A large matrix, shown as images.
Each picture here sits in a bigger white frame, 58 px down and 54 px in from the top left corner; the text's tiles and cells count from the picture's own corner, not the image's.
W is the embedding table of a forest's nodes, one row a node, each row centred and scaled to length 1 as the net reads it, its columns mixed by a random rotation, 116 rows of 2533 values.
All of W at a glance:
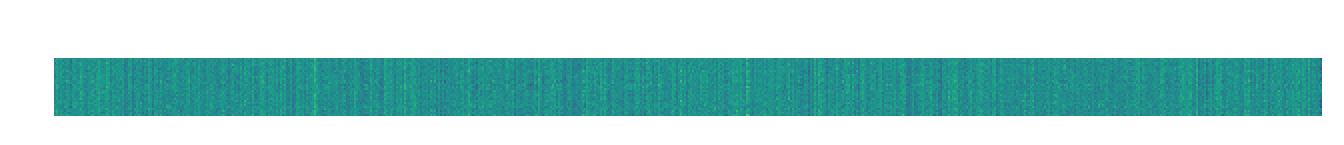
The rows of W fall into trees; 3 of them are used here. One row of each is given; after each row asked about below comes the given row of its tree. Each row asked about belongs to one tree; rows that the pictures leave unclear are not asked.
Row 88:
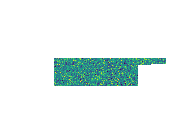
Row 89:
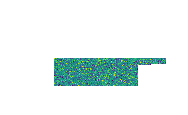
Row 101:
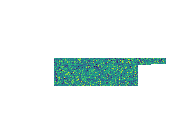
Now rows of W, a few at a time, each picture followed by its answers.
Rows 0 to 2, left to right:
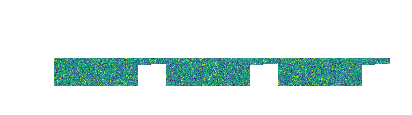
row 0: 89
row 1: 88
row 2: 88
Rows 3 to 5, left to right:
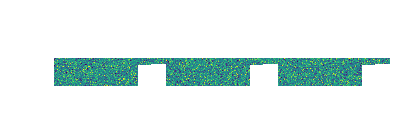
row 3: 101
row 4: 88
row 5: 89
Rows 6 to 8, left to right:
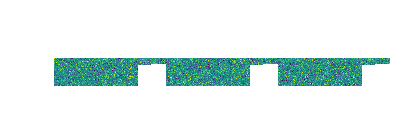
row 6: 89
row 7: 101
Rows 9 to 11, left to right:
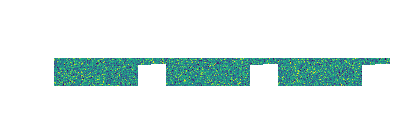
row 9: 88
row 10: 101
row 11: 101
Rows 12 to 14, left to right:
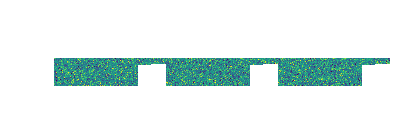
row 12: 101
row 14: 88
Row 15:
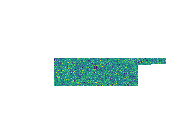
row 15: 101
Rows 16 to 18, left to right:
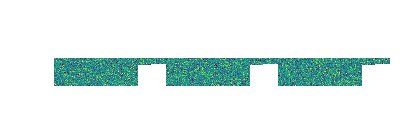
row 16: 89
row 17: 101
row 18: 89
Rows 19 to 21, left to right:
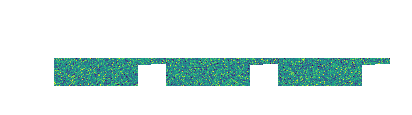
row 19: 88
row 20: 89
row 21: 101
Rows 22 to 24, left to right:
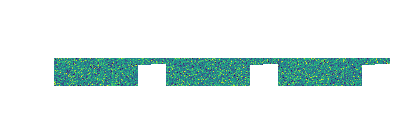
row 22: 88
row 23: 89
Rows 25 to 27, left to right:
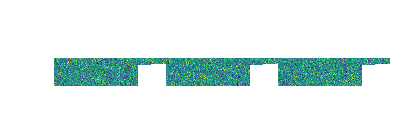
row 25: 88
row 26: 88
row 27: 89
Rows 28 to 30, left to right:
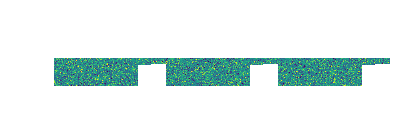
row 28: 88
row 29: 101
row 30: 89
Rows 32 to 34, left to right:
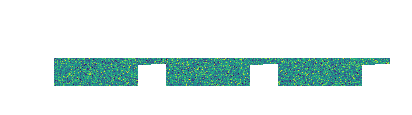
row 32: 101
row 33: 101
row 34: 88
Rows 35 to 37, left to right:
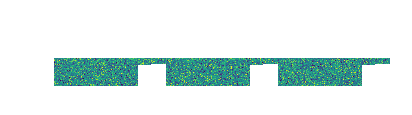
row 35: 88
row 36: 88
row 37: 101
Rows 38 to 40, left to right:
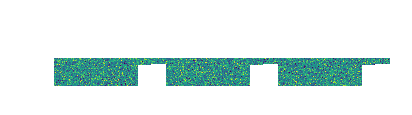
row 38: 88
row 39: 101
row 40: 89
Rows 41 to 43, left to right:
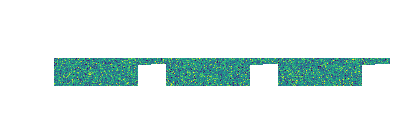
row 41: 101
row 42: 88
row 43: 101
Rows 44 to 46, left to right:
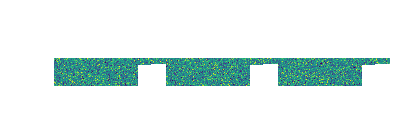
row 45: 88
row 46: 88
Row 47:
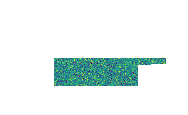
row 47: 88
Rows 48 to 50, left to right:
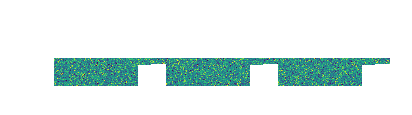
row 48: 88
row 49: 101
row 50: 88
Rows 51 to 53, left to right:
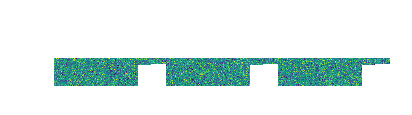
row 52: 101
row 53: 89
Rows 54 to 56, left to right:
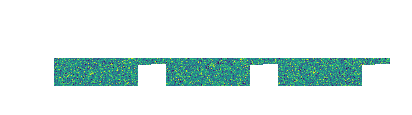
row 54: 101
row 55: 101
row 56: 101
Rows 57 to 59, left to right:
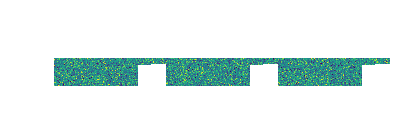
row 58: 101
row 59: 88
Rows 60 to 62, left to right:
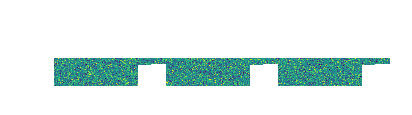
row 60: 101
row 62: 101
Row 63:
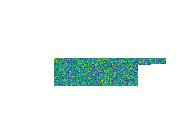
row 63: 89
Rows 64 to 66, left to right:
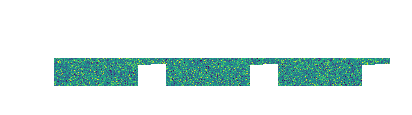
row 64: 88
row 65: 101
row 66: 88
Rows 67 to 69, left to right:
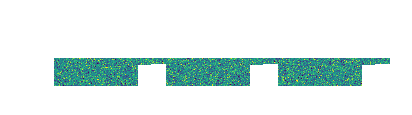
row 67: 88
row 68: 88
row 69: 101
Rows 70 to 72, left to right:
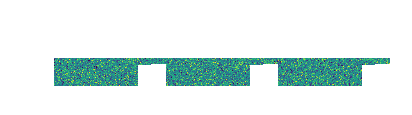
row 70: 101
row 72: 88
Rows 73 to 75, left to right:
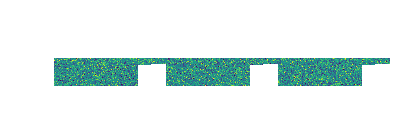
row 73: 88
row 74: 89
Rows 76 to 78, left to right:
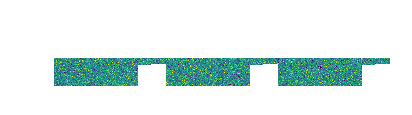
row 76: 89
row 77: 88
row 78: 101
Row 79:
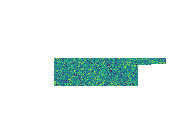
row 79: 88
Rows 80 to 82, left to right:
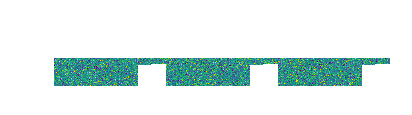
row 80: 101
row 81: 88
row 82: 101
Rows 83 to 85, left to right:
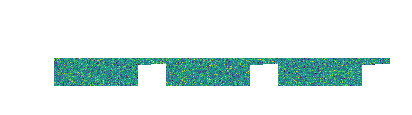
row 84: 88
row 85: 89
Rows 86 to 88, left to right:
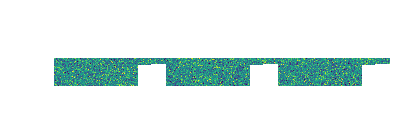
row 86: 89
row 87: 88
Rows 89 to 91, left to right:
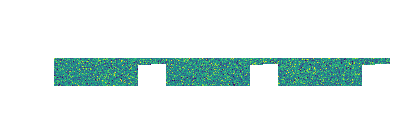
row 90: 88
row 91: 101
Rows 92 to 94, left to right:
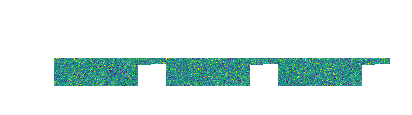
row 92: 88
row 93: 89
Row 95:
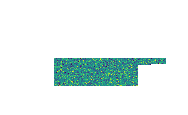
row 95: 89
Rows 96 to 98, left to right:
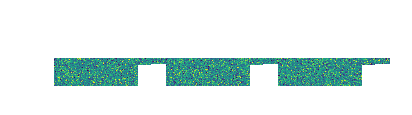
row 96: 101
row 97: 101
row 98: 89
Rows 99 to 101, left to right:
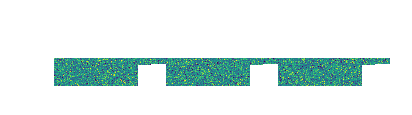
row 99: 89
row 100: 101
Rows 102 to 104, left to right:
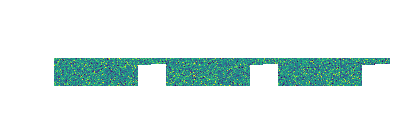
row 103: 88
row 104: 89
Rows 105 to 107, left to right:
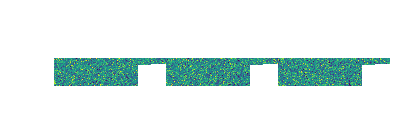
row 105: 88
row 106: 88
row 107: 88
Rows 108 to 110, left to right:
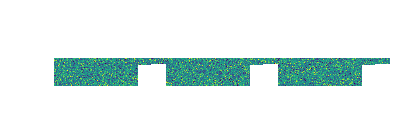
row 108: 89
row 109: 88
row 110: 101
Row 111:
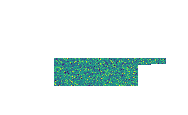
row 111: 89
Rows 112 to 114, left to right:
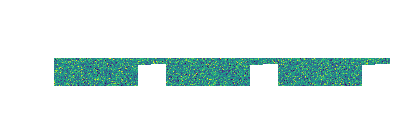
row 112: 88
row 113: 88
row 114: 88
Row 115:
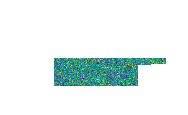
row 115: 88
